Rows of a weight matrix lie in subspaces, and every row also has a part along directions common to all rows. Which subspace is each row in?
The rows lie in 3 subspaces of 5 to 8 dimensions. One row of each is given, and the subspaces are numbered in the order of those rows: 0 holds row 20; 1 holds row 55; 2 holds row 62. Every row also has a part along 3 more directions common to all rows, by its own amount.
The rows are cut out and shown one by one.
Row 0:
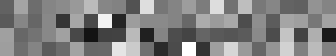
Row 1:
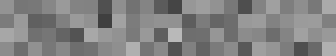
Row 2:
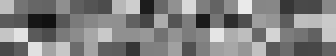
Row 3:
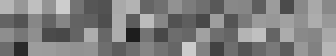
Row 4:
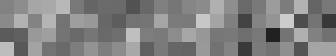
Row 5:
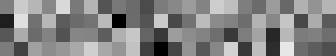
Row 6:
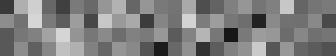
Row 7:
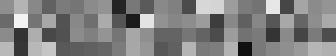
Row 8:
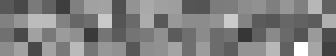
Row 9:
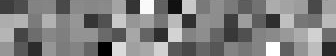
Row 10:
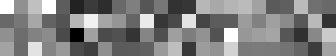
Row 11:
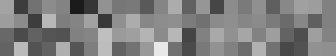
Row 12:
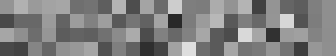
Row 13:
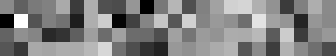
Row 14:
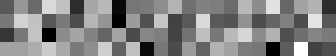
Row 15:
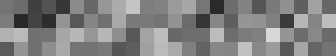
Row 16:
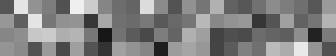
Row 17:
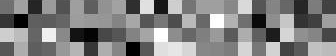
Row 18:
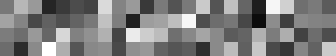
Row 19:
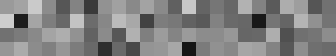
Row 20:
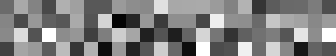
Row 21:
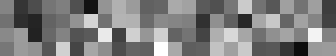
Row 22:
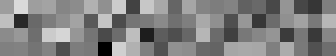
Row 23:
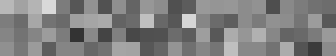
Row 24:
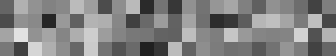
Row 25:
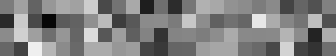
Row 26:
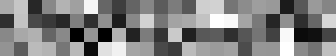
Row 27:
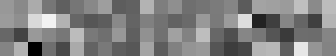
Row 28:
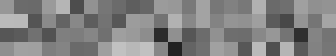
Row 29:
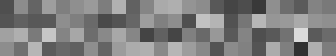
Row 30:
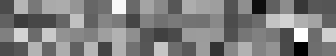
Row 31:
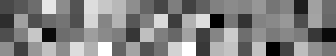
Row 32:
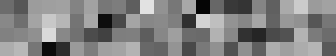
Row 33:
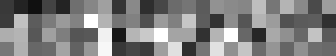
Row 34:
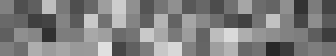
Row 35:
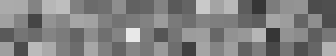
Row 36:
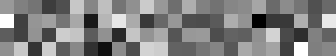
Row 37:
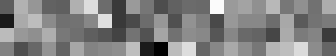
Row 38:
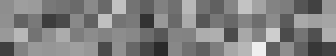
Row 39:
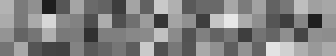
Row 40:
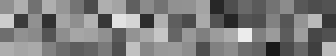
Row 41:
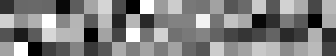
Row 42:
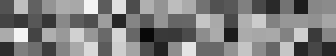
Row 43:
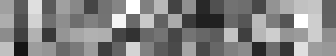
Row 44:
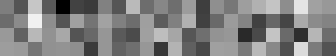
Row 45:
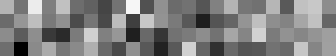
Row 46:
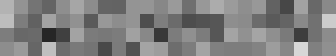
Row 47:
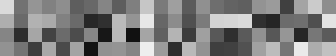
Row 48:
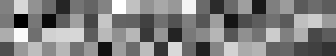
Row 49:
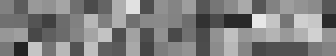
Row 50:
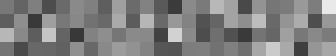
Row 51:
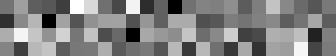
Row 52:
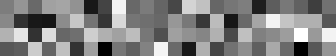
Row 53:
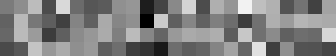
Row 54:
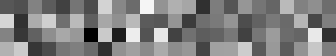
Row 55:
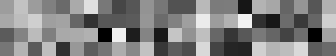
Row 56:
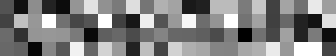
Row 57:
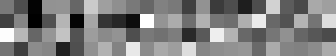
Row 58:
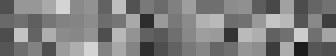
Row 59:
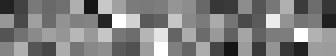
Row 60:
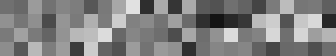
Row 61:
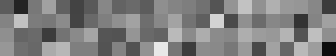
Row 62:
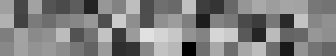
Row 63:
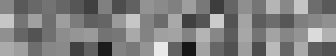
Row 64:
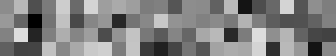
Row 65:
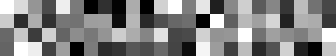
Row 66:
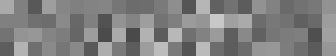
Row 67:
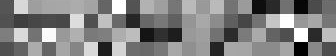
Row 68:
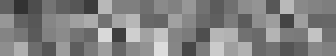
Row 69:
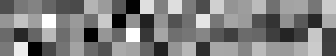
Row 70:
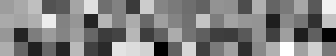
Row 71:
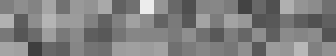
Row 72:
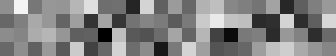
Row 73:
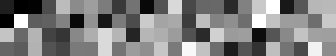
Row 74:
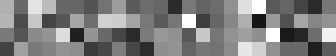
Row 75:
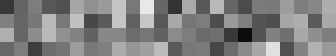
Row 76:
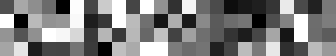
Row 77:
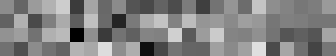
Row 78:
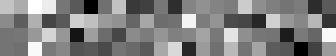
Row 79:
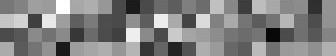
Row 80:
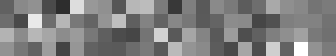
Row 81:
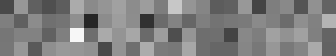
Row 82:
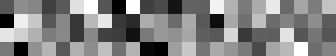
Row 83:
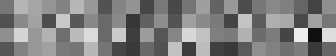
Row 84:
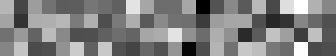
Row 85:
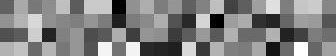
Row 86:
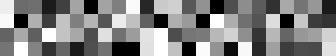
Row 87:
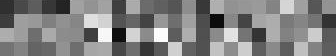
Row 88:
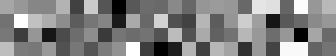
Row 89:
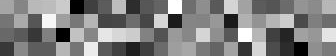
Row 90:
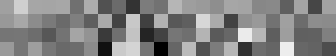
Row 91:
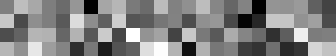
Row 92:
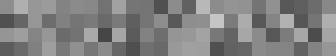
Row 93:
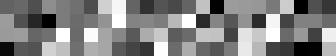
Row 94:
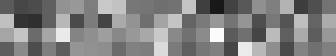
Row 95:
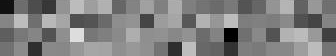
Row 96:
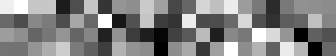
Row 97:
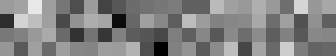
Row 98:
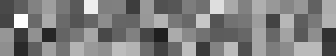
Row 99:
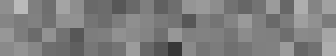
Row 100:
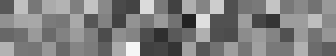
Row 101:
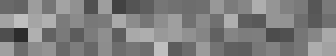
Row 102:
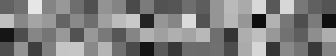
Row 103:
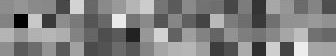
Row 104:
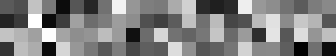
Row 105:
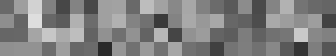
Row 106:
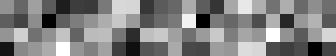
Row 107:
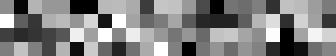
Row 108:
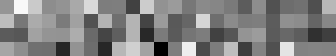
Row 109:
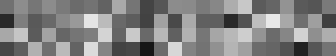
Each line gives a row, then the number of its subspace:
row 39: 0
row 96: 2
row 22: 2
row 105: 2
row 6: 2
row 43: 1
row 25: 1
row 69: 1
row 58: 2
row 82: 1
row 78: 2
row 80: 1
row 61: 0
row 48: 2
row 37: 1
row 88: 0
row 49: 1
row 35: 2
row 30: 0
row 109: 1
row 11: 1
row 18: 2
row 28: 1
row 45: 1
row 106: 2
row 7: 2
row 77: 2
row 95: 2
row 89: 1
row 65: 0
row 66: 1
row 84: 2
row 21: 1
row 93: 2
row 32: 2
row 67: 0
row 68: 1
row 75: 0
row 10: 2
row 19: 2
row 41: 1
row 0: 1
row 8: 0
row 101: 2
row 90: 0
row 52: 0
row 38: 2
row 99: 0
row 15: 2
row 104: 2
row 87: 1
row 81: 2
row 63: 0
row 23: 2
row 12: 1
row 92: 1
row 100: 0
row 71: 2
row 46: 2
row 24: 1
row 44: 2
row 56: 0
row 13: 0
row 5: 2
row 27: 1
